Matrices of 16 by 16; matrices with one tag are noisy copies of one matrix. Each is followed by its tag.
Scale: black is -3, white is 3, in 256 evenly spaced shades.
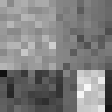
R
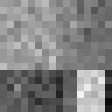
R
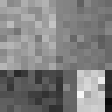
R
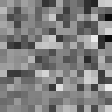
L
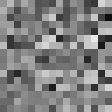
L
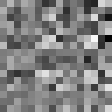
L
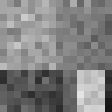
R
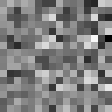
L
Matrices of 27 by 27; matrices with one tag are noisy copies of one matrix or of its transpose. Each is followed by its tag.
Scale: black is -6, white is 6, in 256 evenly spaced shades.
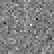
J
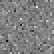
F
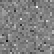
F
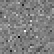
J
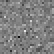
J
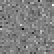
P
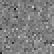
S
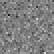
S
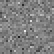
J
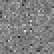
J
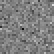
P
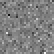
S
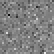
S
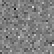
S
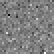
S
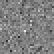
J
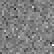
S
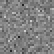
J
